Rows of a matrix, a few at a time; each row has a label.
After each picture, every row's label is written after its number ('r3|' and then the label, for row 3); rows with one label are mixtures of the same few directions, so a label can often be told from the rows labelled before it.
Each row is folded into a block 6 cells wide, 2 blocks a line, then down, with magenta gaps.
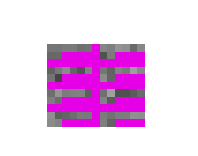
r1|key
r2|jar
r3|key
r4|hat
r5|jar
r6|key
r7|jar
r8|hat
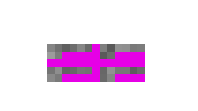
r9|jar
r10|key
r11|key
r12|hat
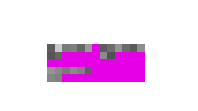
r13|hat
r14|key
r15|jar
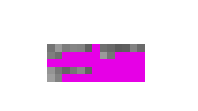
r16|jar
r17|jar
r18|jar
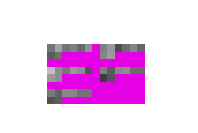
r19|hat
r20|key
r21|jar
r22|key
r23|key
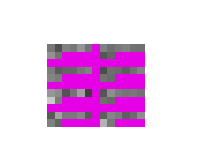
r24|hat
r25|key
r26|jar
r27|jar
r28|jar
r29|jar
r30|jar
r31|key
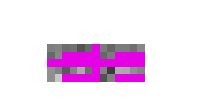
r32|hat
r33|jar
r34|key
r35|key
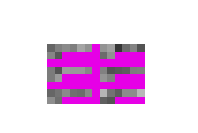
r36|hat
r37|key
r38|key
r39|jar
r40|key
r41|hat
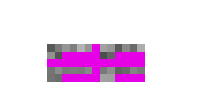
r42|hat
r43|hat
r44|hat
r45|key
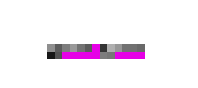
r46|key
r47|hat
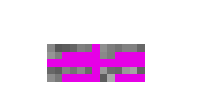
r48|jar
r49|jar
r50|hat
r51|key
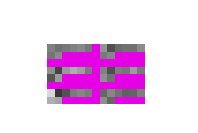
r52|key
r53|jar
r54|key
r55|hat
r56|jar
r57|key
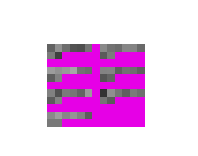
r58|key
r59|key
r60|jar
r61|key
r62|jar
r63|jar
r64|jar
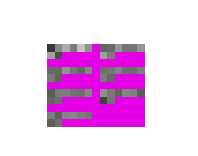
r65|hat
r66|key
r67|key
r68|key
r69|jar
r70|key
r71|key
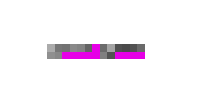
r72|jar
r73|key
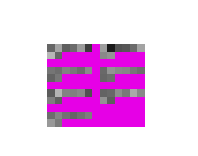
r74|jar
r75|jar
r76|jar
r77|jar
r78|jar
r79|hat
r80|key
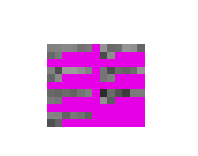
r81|jar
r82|key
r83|key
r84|jar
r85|jar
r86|jar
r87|key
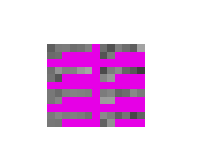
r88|jar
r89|jar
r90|hat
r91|hat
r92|key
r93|key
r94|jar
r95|hat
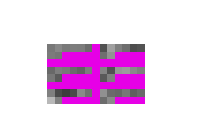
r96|jar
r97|hat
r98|key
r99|key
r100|jar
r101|hat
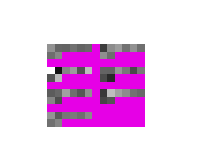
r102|hat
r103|hat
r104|jar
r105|key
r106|key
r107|jar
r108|jar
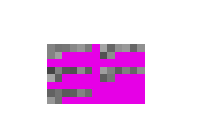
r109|key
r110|jar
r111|jar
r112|hat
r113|jar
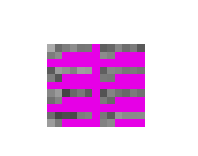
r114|jar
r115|hat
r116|hat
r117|hat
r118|key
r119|jar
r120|jar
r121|key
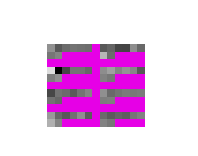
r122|hat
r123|jar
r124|hat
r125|jar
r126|jar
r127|jar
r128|jar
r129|jar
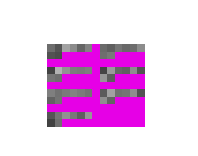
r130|key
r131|jar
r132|hat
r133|jar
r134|key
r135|jar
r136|jar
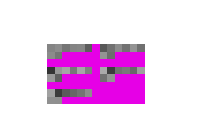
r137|jar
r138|hat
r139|hat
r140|jar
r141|jar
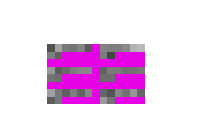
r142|jar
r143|hat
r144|hat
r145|jar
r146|hat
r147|hat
